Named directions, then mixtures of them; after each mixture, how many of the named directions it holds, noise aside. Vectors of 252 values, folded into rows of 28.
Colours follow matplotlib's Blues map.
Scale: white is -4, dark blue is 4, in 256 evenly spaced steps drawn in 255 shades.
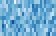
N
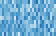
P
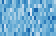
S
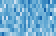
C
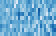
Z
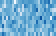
three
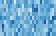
two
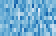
one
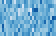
two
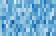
one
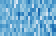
one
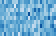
three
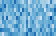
one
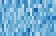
one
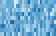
three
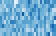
three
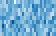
one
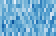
two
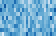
one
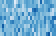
three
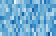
three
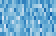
three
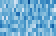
three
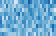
two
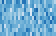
two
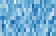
one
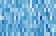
two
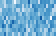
three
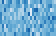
one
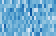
one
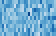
two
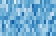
one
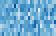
two
